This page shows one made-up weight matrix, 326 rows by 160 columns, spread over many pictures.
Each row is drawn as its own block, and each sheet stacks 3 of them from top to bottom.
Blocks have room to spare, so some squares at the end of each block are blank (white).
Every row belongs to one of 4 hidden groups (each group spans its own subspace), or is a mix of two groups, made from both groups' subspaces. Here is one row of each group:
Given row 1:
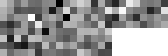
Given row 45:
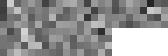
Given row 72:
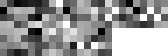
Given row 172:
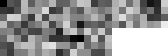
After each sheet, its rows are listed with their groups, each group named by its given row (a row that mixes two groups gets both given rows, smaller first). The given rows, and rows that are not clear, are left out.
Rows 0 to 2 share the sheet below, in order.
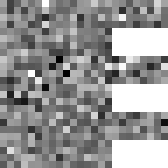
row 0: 45
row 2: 1
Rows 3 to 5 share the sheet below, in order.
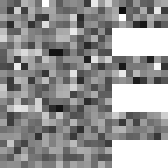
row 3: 45
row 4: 45
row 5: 1 and 45
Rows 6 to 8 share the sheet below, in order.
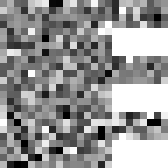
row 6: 72
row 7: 172
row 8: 45
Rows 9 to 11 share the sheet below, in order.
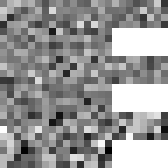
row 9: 72 and 172
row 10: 1
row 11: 45
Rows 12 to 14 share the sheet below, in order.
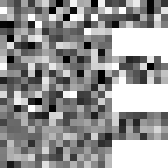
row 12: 1
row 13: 45
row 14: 72
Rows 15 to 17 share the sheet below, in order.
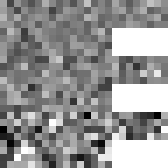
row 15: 45
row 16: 72
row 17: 45
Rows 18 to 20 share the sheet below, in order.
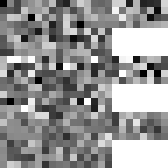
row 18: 172
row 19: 1 and 72
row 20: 72
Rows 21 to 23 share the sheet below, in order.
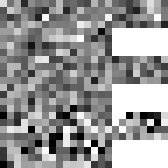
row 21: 72 and 172
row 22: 1 and 72
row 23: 172
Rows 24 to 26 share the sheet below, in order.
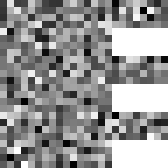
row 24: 45 and 72
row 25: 1 and 45
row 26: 1
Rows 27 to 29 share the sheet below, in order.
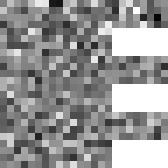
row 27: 72
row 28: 1
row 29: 1
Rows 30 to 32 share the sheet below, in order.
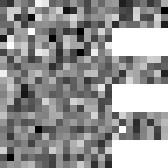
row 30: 1
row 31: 45
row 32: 1 and 45
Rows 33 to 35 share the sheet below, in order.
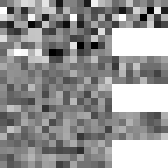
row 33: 45 and 72
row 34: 72
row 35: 172
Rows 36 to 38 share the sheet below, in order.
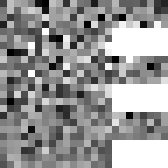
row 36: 45 and 72
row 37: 1 and 172
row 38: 172
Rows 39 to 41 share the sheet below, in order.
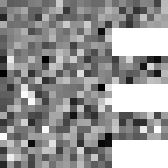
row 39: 45 and 72
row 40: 45
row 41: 72
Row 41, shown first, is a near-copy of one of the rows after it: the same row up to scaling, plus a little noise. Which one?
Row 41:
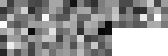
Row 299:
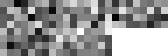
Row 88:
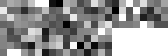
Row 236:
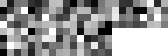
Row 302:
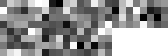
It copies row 236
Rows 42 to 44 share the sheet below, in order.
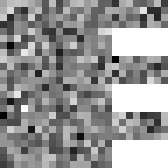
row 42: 1 and 72
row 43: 1
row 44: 172
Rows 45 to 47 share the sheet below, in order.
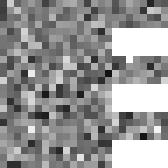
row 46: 172
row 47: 45 and 72
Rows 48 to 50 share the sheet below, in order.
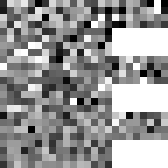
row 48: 45 and 72
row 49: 72
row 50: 172
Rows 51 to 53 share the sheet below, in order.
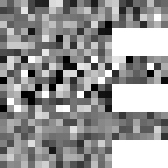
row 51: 72
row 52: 172
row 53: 1
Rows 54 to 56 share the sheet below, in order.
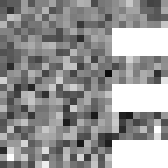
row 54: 172
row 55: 1 and 172
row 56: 1 and 72
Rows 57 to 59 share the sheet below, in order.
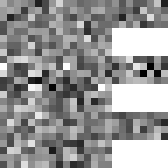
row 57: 72 and 172
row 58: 72
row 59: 1
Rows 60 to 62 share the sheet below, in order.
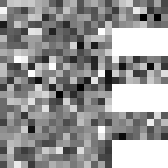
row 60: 72
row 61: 72
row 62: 45 and 172
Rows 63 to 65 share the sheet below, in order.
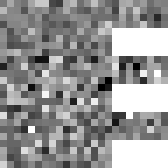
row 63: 72
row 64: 72
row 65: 172
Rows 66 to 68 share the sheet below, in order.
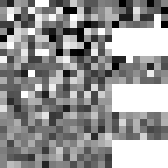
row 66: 1
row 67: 172
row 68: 72
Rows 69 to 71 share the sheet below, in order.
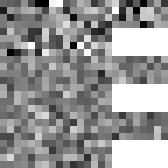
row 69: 72
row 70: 45
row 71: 1
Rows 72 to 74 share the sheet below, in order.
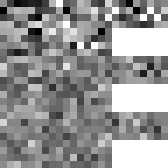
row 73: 72
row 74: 72
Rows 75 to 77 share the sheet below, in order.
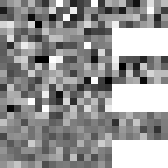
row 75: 1
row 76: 72
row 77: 72
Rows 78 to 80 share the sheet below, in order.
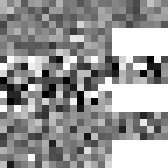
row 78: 45 and 172
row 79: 72
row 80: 72
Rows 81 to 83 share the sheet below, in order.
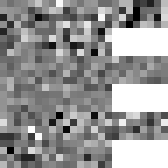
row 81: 45
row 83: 1
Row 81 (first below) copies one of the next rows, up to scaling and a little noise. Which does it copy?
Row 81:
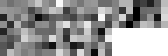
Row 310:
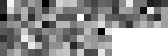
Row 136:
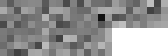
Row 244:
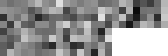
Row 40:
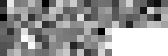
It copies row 244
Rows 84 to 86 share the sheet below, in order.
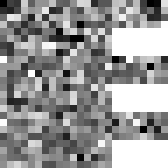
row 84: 172
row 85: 1 and 172
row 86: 72
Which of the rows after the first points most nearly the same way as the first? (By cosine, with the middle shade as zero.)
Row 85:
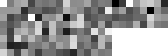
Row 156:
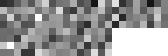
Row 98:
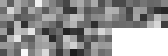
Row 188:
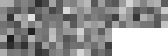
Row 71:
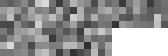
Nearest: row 188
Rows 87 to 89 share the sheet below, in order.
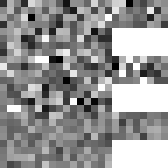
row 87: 172
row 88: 72
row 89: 72
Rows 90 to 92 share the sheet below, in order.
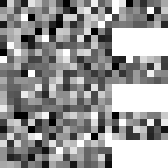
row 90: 172
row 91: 172
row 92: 72
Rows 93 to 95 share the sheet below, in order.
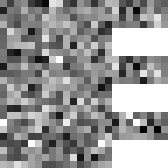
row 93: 72
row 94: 72
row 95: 72
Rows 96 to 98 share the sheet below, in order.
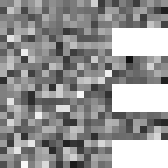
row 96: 1
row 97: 172
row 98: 1
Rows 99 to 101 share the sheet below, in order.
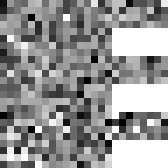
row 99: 1 and 172
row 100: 1 and 172
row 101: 1
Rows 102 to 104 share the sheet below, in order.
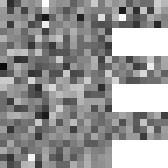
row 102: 45
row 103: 1 and 72
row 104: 1 and 72
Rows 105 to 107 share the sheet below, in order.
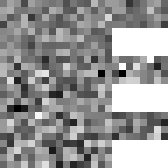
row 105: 172
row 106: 45
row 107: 1
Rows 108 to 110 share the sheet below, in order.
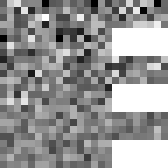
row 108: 45 and 72
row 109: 1
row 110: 1
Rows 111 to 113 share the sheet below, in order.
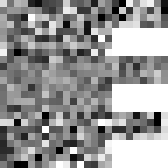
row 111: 45 and 172
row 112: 72
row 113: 45
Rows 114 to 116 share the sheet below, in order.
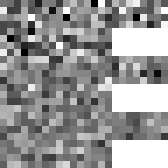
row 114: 1
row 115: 72
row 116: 45 and 172
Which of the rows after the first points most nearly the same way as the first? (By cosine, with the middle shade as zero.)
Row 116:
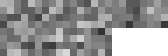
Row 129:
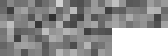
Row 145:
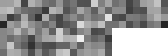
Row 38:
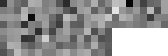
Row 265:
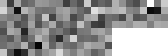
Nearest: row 145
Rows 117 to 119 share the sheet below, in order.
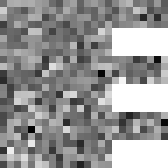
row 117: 72
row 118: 45
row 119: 1
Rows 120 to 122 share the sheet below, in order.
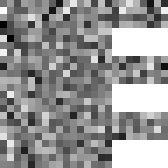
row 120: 1 and 72
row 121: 1
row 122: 45 and 72
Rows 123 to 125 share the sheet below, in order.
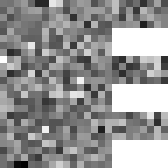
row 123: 72
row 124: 172
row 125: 45 and 72
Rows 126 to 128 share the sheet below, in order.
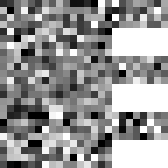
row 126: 1 and 72
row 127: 45
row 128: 72
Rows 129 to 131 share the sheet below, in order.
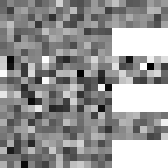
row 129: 1
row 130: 45
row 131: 1
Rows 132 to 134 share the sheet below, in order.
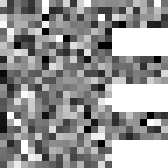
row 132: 45
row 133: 45
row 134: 45
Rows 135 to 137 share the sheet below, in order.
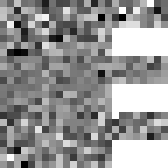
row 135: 45
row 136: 45
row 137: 1
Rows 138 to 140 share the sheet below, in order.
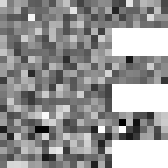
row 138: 172
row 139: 172
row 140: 45
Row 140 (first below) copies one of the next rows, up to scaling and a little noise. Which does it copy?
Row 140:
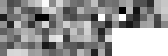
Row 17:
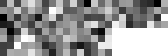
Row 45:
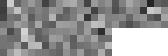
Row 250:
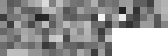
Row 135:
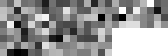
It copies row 250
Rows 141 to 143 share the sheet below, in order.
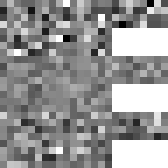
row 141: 45
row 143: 45 and 172
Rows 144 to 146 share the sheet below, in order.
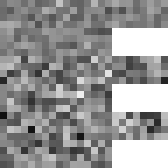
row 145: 172
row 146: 172
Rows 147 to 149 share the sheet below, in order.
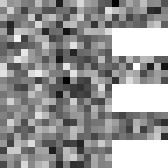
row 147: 1
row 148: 45 and 72
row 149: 1
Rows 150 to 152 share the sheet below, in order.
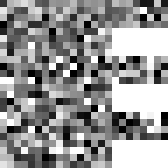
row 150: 72
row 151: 1
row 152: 172
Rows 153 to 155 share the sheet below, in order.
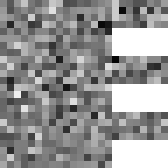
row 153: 45 and 72
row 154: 1
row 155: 1
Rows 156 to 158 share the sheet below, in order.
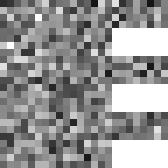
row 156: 1
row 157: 72
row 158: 1
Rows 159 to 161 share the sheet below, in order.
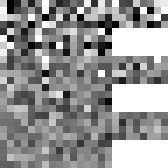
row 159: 1 and 45
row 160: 45
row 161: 72
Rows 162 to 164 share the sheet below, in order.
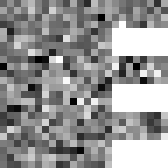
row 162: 45
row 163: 72
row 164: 172
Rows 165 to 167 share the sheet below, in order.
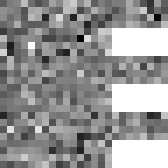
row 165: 72 and 172
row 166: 45
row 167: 1 and 172
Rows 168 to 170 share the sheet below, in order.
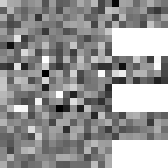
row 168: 1
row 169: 45
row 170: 1 and 172
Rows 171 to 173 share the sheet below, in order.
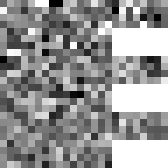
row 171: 72
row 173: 72
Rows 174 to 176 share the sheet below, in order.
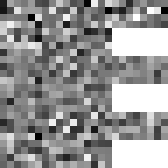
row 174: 1 and 45
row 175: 1
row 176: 1
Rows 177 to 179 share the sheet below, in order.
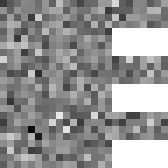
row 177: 1
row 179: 1
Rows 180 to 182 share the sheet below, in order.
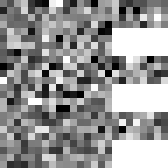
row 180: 72
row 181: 45 and 172
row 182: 45
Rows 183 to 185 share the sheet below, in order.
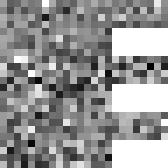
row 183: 45
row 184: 72
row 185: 1
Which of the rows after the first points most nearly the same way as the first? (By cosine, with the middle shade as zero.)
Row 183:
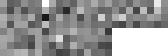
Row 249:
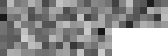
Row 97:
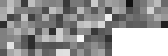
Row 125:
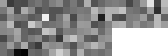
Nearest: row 97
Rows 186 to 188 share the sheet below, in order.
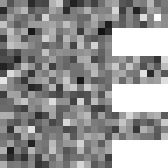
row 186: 72
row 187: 72 and 172
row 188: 1
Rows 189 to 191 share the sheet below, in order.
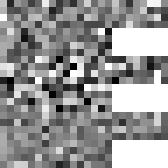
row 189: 45
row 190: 1
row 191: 45
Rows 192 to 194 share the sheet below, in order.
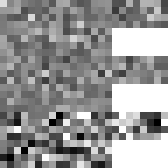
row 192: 172
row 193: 45 and 172
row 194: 1 and 172
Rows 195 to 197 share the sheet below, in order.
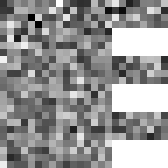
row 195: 1
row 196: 172
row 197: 72 and 172
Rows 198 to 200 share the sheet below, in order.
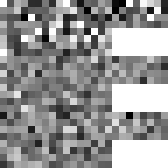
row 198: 172
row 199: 1 and 45
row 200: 45 and 172
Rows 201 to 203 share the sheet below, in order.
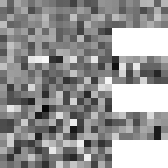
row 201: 72
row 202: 72
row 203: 1
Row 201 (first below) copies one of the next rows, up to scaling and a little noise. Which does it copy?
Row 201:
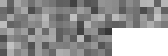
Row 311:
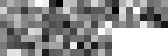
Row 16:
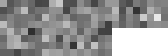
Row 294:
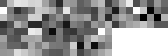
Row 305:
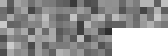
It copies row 305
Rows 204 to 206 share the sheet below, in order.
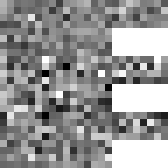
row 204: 1
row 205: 45
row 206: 45
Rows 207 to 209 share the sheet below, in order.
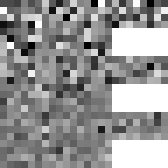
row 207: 1
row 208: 1 and 72
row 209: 45
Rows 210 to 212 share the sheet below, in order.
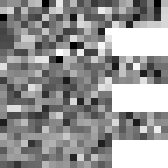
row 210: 45
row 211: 72
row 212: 72
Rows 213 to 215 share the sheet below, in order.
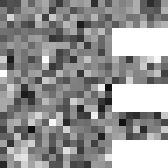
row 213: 1 and 172
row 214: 45
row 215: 1 and 45
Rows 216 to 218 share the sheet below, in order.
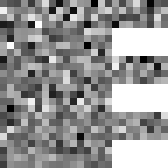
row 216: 1
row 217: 72 and 172
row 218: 72 and 172
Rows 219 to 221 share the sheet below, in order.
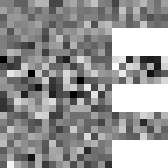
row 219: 72
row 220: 172
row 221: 72
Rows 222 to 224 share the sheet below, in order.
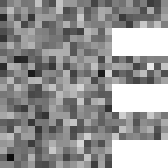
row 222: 1 and 45
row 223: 72
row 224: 1
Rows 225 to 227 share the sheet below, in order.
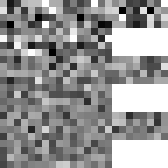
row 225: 45
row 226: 1 and 172
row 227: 45 and 172
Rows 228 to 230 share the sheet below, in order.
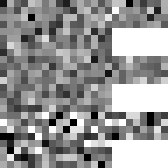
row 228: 172
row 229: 45 and 172
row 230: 1
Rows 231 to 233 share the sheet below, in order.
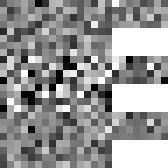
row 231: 1 and 72
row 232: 172
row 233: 172
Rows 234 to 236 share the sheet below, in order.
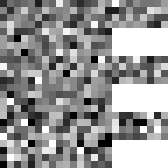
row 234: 1
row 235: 1
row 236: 72
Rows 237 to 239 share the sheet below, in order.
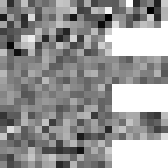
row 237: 45 and 172
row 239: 172
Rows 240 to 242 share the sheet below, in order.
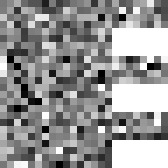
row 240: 45
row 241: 45
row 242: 45
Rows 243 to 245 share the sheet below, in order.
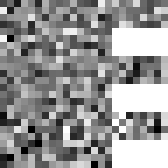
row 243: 1 and 45
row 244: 45
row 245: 1 and 172
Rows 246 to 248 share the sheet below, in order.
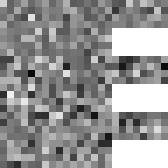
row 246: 72 and 172
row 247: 1
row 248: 72
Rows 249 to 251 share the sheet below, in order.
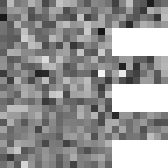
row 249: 45
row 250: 45
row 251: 1
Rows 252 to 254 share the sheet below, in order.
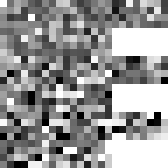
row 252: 172
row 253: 172
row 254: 45
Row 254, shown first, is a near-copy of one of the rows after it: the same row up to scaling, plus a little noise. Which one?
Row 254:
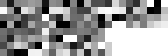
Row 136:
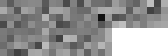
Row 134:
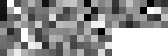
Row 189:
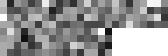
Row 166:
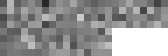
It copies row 136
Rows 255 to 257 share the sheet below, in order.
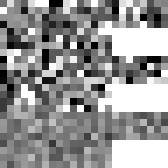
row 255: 72
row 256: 45
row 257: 72
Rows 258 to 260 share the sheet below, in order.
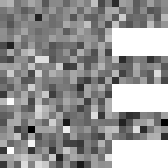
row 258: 1 and 45
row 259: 1
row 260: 1
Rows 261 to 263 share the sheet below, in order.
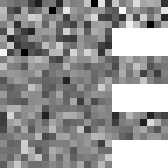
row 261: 1 and 45
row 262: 72
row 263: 45
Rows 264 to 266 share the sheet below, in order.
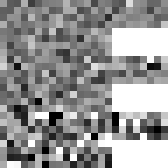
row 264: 172
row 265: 45
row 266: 72
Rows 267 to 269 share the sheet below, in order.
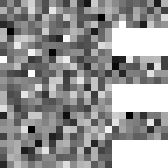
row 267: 45
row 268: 172
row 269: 172
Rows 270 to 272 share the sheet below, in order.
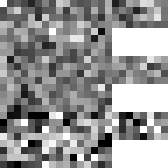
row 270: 72 and 172
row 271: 45
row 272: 72
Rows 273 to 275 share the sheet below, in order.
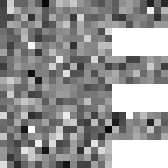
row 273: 45 and 72
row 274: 1
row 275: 172
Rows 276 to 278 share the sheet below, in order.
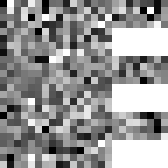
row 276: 45 and 172
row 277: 72
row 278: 72 and 172
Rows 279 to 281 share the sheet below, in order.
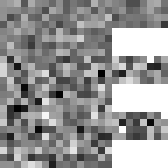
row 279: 172
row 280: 45
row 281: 45
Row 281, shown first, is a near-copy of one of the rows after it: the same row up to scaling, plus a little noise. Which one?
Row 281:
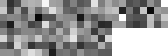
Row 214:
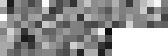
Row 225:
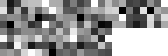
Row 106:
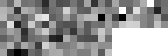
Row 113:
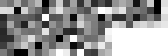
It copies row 225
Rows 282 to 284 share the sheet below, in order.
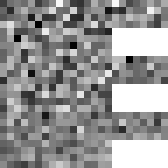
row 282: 1
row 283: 172
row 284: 45
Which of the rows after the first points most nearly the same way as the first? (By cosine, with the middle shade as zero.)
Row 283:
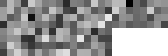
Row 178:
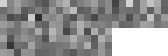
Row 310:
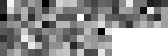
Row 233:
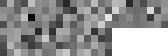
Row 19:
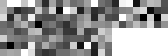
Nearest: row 233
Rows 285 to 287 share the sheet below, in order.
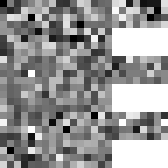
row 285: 172
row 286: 172
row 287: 1
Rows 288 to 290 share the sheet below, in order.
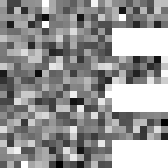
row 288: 45
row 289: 45
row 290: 1 and 45
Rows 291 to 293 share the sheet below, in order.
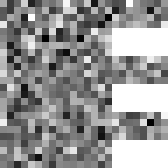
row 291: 172
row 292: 45
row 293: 45
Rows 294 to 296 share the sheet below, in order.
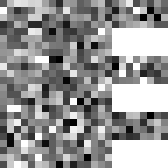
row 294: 72
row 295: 72
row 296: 1 and 45
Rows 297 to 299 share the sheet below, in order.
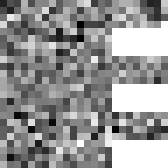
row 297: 172
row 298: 1 and 45
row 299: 72
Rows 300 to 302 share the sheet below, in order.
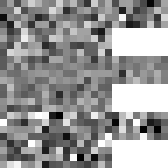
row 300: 45
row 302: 72
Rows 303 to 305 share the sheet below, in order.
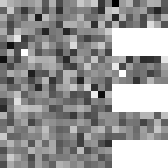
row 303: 1
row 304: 45 and 172
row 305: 72
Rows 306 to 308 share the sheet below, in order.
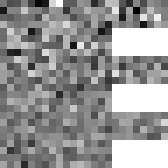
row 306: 72
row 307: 72
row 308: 1
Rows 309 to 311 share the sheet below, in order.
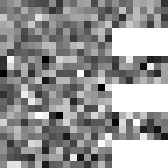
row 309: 45
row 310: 45
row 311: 72
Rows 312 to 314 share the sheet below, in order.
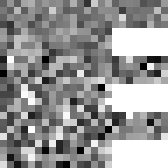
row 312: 45
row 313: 45
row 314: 172
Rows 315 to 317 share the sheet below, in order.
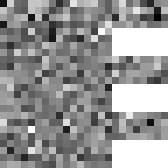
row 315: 72 and 172
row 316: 1 and 45
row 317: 1 and 72
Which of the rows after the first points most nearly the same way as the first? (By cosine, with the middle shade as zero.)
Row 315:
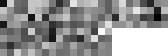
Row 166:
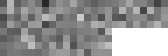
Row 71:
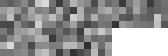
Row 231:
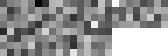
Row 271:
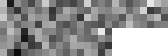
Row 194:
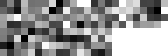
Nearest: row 194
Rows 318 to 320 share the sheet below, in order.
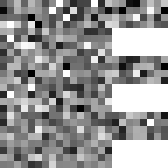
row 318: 1
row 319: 1
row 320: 45
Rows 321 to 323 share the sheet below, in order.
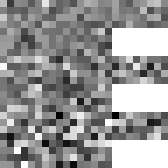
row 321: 45
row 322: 72
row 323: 1
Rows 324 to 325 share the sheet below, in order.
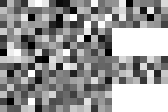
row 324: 72 and 172
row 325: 1 and 72
